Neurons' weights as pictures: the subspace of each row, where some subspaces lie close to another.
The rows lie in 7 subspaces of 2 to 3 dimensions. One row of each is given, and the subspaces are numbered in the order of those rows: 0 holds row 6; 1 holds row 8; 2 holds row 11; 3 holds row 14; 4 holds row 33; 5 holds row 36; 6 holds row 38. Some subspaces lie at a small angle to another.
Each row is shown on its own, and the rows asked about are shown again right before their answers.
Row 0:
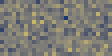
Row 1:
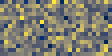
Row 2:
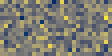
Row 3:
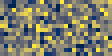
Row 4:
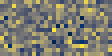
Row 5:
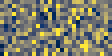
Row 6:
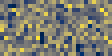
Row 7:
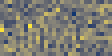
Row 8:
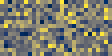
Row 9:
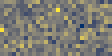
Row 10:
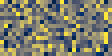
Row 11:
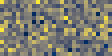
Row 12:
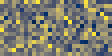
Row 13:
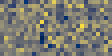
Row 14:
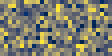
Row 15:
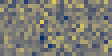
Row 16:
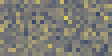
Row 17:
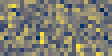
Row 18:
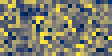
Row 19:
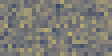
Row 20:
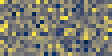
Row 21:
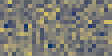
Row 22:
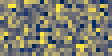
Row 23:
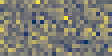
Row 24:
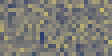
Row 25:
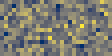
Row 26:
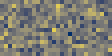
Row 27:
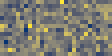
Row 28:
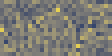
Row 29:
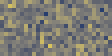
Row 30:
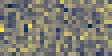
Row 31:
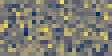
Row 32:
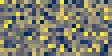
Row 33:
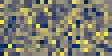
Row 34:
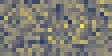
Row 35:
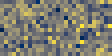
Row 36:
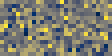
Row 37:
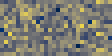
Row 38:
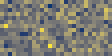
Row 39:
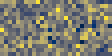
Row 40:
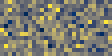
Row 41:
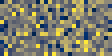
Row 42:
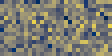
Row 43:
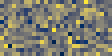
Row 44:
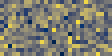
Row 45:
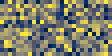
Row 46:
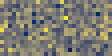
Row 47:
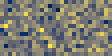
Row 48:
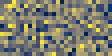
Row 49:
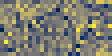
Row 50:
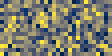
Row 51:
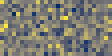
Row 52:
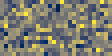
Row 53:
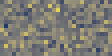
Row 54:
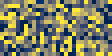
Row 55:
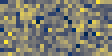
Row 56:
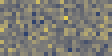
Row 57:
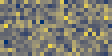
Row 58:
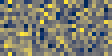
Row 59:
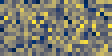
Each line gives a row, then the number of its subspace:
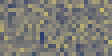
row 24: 0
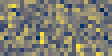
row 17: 0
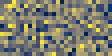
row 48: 6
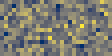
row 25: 5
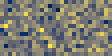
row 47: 6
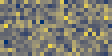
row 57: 1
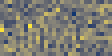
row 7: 1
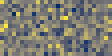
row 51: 4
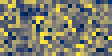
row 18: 6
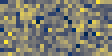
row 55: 6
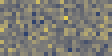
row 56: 2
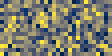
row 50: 4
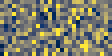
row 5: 4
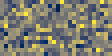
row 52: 3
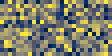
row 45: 1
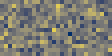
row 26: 2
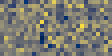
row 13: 0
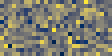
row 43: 4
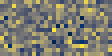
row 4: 4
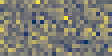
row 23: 2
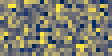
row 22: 3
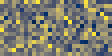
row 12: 5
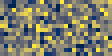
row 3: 1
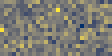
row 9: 3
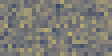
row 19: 2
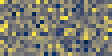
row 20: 4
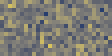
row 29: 1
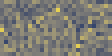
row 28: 1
